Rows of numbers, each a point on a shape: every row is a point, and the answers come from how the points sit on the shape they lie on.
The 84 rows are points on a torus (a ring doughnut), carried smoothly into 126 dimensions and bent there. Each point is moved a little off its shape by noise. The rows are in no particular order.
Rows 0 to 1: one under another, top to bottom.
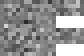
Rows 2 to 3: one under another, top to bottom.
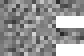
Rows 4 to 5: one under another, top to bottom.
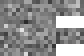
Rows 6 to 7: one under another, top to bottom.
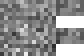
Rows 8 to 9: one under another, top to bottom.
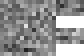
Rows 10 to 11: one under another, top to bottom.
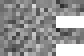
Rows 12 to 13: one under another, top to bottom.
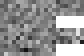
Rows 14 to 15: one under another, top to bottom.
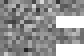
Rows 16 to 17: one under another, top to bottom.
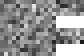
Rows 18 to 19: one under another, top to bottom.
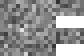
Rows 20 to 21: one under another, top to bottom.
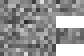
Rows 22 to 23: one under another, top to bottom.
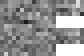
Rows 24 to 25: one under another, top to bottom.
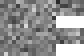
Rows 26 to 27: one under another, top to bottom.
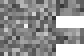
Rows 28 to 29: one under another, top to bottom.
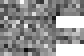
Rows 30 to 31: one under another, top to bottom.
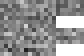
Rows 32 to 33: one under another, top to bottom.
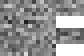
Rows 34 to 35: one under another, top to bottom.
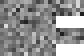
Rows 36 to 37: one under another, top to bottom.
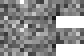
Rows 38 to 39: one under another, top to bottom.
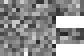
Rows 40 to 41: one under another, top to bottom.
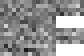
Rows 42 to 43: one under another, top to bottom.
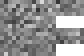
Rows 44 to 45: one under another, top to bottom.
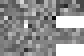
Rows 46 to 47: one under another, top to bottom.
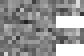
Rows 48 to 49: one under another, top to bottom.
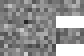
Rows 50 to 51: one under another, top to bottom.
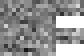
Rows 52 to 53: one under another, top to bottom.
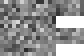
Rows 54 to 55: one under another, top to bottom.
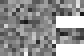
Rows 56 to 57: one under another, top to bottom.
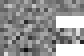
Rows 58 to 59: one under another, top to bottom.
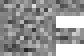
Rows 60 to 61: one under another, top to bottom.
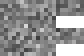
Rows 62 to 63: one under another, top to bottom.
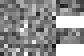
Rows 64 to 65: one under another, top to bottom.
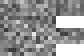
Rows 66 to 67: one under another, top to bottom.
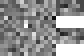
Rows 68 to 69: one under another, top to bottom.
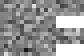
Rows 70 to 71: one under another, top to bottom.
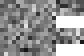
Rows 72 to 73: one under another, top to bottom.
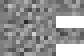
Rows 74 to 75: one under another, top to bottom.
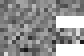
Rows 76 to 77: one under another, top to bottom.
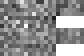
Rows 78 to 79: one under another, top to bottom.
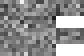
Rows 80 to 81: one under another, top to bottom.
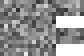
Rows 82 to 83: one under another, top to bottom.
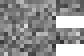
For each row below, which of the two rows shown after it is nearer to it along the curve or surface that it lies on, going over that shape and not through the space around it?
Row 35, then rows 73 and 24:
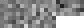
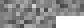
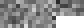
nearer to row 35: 73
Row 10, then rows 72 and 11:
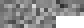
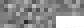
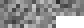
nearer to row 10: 72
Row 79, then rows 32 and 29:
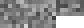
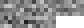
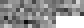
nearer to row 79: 32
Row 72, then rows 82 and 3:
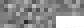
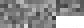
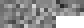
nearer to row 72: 3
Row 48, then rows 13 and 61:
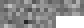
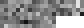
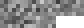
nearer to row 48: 61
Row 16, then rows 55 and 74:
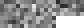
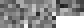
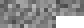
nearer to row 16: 55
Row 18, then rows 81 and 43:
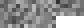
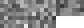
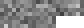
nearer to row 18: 81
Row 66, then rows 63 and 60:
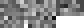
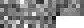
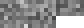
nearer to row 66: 63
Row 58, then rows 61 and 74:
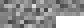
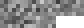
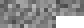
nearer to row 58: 74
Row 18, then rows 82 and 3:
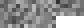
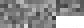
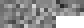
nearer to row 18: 82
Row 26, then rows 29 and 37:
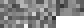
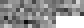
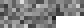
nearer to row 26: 37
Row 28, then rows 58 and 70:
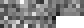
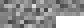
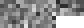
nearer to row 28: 70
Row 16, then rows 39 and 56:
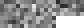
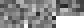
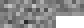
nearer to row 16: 39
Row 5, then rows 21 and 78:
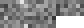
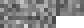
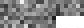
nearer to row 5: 78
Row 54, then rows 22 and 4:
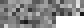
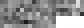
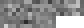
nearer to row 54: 22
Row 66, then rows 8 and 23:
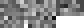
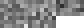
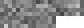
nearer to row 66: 8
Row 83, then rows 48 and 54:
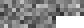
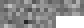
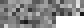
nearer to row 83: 54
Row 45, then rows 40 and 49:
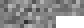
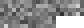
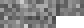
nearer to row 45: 40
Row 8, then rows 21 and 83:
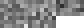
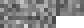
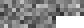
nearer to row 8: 21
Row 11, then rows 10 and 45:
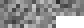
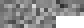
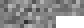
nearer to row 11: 45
